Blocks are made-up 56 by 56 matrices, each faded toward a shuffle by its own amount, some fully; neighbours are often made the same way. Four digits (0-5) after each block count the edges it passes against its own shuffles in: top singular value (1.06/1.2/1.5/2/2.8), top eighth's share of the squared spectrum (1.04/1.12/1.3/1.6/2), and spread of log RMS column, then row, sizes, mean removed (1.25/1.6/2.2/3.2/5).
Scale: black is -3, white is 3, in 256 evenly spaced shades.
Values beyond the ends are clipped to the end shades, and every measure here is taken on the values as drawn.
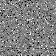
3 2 1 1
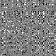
4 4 2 2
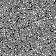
1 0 1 0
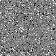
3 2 0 1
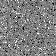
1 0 0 0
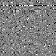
4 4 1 2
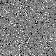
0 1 0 0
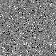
2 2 0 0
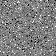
1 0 0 0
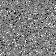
1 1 0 0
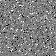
1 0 0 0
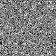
1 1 0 2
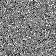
0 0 0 0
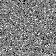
0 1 0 0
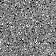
0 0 0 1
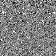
1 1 0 2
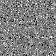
0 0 0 1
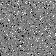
0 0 0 0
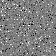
0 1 0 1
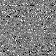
1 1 0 2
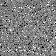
0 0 0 1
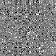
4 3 1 2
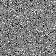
0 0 0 0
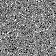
1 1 0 0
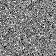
0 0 0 0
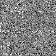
1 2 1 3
